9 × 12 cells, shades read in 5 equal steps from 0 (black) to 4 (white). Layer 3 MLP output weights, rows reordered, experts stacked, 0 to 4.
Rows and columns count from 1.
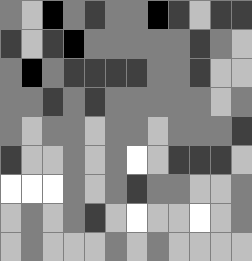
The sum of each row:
18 21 19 23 26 27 32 33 33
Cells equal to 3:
33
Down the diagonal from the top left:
2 3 2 2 3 2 1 3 3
